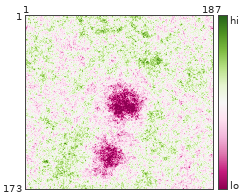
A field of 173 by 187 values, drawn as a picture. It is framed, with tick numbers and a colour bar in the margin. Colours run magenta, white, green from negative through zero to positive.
No row or column stands out. On average the colour sits 50% of the way up the scale. Two dips sink into the field. The ninth with the lowest average is the centre.
